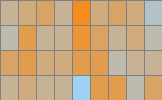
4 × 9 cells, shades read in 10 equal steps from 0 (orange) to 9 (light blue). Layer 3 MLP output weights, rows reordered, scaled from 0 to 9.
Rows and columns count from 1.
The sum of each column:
19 12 17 19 12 11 16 19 21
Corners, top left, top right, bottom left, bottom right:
5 7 5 3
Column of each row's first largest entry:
9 1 7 5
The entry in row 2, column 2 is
2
